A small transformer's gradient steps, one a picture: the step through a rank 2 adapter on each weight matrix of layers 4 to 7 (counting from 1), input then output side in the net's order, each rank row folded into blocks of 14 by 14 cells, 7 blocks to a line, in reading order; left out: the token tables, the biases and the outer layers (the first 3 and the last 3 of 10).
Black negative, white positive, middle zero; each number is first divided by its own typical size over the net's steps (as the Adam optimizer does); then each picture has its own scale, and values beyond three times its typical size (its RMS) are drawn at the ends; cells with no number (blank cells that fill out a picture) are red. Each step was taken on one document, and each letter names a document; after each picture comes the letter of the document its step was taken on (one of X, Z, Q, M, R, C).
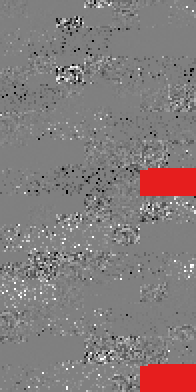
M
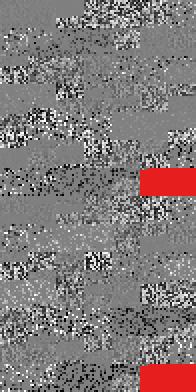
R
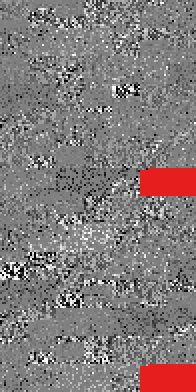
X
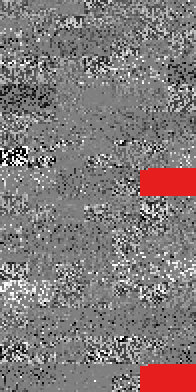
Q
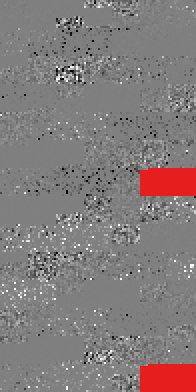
M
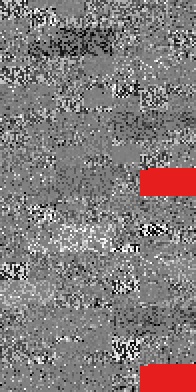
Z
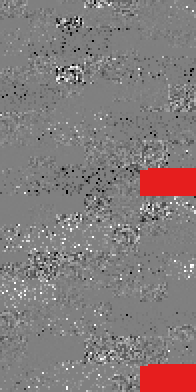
M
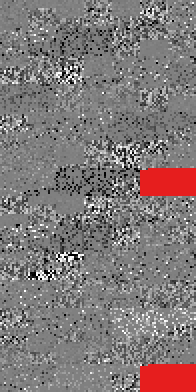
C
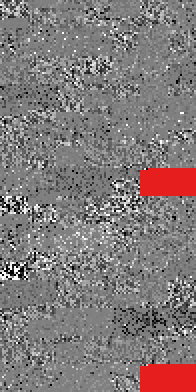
X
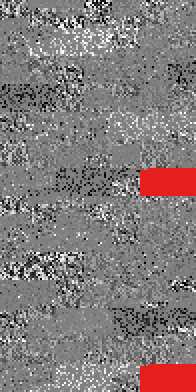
X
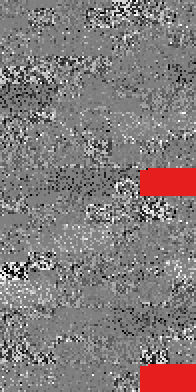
X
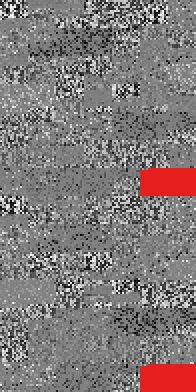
R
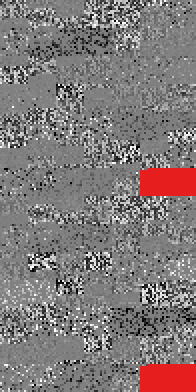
R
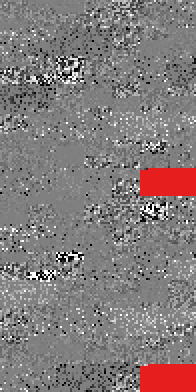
C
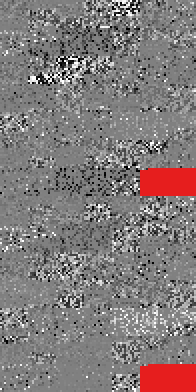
C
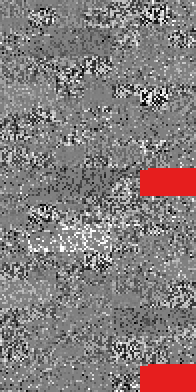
Z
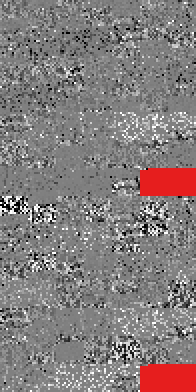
X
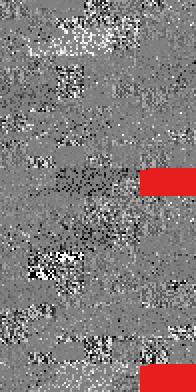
X
